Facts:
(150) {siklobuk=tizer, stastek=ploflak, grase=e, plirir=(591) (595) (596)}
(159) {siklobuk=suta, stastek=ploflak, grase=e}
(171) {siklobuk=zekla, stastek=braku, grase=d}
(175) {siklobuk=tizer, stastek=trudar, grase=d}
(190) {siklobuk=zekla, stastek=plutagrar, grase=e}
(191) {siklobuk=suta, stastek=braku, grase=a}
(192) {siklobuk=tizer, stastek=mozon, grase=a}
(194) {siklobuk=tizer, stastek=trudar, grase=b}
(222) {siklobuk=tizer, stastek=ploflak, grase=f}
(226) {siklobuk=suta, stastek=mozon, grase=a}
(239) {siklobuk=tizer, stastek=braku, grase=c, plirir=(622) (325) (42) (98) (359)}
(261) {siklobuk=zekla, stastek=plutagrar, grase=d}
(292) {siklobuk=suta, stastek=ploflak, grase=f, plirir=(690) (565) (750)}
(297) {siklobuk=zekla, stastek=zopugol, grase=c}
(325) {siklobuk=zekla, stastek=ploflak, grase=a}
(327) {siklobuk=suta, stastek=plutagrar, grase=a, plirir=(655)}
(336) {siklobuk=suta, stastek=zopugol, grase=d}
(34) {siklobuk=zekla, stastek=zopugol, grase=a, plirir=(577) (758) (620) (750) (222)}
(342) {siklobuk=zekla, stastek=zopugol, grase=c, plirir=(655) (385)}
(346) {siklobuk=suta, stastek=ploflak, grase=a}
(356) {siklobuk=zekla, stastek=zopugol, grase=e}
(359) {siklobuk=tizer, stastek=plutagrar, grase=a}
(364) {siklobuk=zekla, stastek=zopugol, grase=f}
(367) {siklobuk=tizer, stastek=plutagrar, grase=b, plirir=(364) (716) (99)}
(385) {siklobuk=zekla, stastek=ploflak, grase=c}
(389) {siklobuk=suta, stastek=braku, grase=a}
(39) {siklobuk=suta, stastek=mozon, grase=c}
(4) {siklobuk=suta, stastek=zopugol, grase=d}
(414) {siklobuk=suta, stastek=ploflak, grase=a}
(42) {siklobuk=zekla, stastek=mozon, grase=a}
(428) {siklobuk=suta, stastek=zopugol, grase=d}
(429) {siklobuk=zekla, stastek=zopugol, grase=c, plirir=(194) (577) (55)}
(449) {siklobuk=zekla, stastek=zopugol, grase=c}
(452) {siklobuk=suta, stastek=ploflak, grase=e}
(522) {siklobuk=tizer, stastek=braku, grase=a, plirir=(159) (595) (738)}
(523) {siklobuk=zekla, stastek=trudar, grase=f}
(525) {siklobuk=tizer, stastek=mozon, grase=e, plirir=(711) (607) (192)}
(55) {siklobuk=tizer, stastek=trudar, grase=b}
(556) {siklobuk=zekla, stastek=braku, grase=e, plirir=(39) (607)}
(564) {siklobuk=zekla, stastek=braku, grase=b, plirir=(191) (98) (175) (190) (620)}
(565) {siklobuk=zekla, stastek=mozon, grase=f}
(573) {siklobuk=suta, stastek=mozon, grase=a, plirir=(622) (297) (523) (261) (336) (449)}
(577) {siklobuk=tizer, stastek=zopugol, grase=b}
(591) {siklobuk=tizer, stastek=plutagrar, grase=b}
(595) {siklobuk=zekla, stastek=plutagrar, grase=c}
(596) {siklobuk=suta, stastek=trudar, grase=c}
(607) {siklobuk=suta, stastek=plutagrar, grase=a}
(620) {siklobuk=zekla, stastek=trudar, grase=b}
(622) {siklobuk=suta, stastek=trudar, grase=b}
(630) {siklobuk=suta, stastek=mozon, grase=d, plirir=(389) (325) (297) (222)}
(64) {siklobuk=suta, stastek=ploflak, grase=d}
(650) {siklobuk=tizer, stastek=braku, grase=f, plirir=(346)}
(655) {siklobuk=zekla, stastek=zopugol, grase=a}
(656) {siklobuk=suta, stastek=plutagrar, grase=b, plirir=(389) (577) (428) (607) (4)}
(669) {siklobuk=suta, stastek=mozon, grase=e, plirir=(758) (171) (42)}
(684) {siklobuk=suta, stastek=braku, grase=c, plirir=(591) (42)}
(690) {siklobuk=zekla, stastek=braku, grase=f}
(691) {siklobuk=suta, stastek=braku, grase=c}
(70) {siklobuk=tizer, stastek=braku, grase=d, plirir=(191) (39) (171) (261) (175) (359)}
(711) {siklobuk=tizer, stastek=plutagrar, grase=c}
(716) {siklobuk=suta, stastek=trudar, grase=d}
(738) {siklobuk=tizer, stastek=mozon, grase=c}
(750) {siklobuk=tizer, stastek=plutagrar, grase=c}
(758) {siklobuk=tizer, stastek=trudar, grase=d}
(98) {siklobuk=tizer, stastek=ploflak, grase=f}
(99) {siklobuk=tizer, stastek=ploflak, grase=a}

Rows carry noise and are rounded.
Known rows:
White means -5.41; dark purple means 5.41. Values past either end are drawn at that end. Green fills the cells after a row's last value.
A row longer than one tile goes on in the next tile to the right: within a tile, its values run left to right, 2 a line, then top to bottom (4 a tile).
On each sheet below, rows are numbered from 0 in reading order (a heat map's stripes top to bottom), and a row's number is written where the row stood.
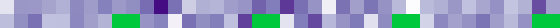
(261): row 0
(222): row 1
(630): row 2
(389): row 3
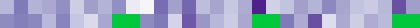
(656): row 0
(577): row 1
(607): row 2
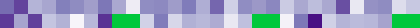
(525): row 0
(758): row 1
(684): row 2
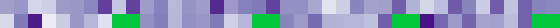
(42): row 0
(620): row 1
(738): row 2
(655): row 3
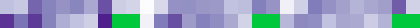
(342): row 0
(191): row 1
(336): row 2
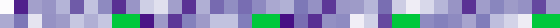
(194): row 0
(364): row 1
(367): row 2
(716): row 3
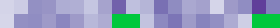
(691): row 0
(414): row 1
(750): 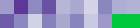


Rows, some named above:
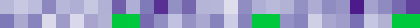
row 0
(607)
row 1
(750)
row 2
(620)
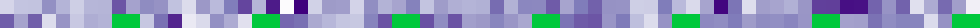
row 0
(607)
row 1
(42)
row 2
(591)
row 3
(190)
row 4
(327)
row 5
(98)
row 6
(292)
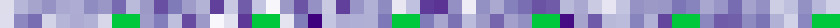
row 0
(39)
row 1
(650)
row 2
(239)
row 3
(325)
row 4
(595)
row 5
(327)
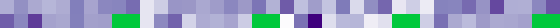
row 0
(190)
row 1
(39)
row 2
(669)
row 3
(175)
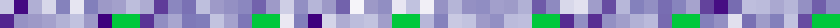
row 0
(150)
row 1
(99)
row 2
(684)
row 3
(596)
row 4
(364)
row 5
(222)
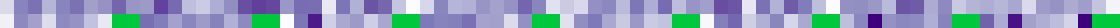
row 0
(622)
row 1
(385)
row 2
(573)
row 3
(429)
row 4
(171)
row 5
(573)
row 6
(564)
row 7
(522)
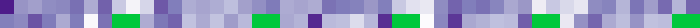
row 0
(34)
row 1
(359)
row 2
(556)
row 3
(70)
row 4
(171)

